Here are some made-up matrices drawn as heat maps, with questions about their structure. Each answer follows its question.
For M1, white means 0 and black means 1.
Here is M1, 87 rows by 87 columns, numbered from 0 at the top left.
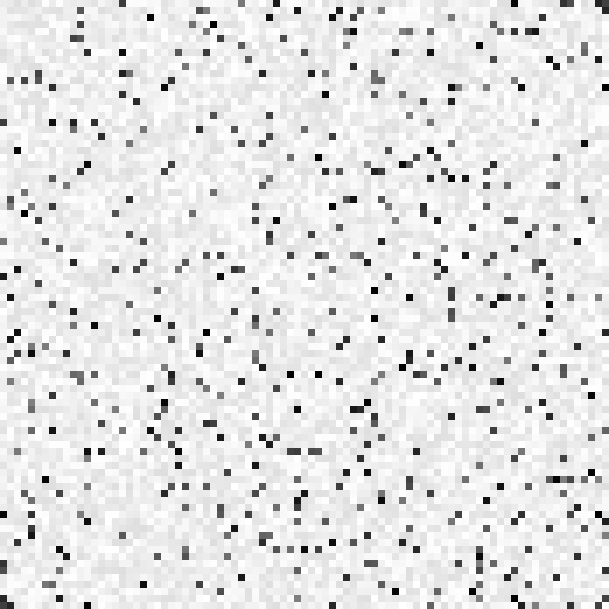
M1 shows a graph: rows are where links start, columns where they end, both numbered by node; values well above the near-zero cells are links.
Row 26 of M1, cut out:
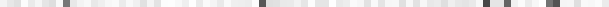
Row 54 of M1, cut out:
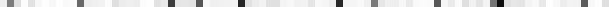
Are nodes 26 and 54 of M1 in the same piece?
yes
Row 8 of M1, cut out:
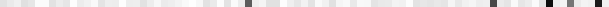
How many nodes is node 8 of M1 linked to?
5
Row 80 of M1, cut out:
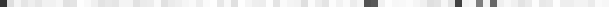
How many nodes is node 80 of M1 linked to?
6
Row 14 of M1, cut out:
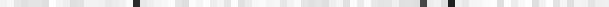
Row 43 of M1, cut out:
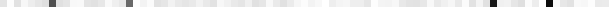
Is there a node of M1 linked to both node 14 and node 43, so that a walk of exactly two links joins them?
no
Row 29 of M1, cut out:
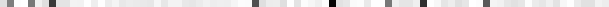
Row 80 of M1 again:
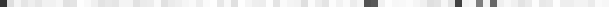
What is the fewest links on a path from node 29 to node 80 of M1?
3
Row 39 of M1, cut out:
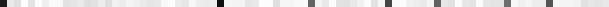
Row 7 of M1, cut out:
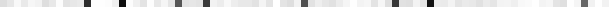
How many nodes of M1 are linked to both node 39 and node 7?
0
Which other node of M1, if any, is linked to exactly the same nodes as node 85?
node 81
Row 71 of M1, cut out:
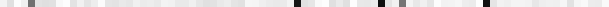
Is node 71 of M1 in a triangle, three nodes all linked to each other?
yes
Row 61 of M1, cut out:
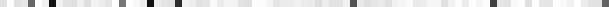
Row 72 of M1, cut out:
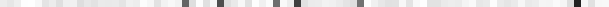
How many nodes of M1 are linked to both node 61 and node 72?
0
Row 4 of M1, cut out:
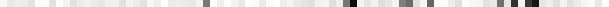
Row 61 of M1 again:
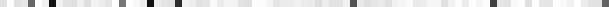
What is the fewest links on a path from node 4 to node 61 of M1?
1
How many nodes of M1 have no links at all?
1
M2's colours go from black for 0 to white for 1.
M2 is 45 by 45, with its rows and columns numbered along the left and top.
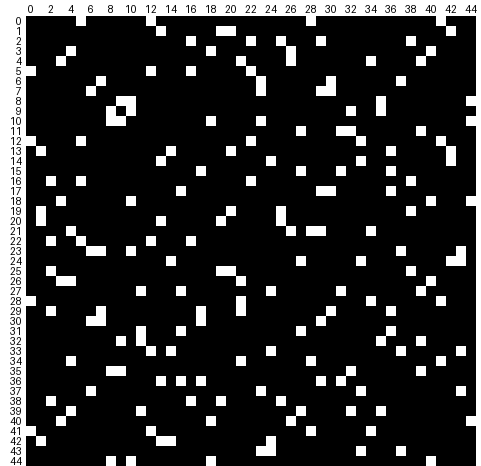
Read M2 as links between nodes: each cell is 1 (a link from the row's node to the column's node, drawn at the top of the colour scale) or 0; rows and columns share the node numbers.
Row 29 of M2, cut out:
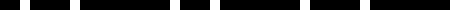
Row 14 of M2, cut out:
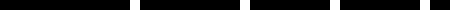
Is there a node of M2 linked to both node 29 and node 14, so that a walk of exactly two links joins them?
no
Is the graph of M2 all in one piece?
yes
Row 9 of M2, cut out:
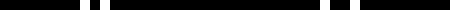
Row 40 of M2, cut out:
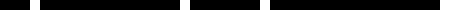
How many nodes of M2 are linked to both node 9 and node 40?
0
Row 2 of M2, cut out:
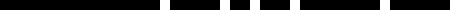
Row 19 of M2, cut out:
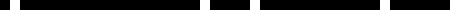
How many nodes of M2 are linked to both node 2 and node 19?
2
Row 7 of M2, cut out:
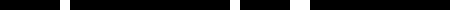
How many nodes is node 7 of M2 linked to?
4
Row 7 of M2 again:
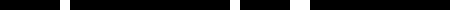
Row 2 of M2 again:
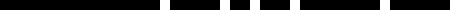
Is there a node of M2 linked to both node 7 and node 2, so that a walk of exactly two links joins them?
yes
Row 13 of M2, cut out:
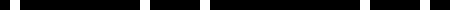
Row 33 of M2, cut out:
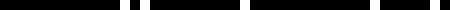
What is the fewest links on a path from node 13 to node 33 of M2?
2
